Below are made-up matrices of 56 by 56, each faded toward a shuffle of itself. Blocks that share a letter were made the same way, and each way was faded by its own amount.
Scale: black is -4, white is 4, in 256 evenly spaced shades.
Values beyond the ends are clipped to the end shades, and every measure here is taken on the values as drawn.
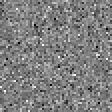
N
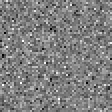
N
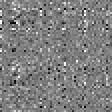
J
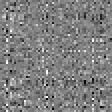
J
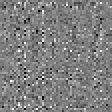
J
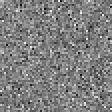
N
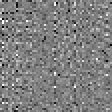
J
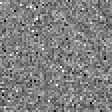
N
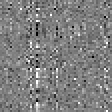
J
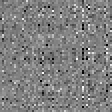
J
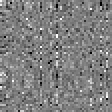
J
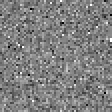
N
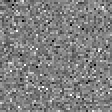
N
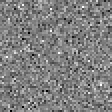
N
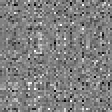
J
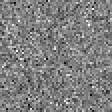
N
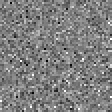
N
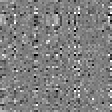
J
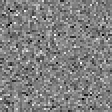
N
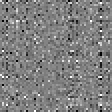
J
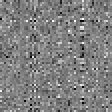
J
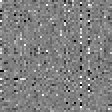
J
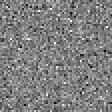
N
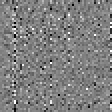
J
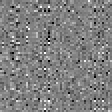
J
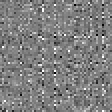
J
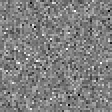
N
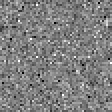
N
